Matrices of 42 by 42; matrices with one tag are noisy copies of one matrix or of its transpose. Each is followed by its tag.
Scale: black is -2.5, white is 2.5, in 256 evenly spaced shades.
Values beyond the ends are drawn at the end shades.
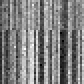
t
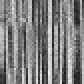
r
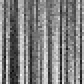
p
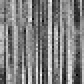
r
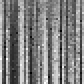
p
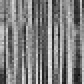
r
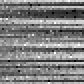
p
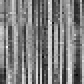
r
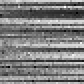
p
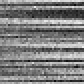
p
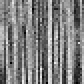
r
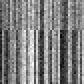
t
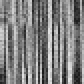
r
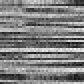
r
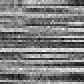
r
